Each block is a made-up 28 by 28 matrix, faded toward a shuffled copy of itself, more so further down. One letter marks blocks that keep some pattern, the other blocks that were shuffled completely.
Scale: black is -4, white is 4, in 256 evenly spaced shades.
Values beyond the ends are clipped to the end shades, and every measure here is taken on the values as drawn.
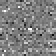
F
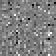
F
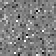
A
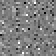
F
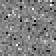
A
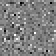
F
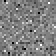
A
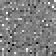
A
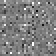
F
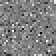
A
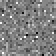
A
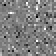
F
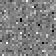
A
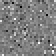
A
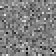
A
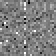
F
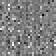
F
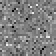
A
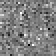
F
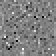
A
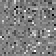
F
